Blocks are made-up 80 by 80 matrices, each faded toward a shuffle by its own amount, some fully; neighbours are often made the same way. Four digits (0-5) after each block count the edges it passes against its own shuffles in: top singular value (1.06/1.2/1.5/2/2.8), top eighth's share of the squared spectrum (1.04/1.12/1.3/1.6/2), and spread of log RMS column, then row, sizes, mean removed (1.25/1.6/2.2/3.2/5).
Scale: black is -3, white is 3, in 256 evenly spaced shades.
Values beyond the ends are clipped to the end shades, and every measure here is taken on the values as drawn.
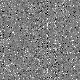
2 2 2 0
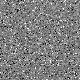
0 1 0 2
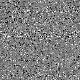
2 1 0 2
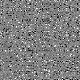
4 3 1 2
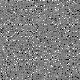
4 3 2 2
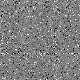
3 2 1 1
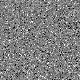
3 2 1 0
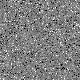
0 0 0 0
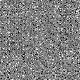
3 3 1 1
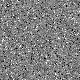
0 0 0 0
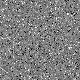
0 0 0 0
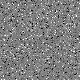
2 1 0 0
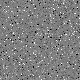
0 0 0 0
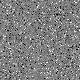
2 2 0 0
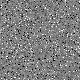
1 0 0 0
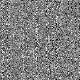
1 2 3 0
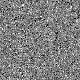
0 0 1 0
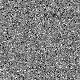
0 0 0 0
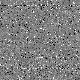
1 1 0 2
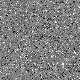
1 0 0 1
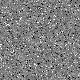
0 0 0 0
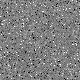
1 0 0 0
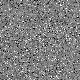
0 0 0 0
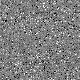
0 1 0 1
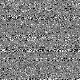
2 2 0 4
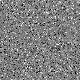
0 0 0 1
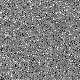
2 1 0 0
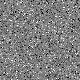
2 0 0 0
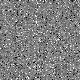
2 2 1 0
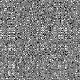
4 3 1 2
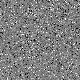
1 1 0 0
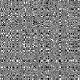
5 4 3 3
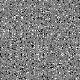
4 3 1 2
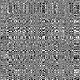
5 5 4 4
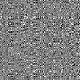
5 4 3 3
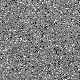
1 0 0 0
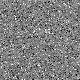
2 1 0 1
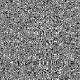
4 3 2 2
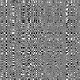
5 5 4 3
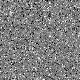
3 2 0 0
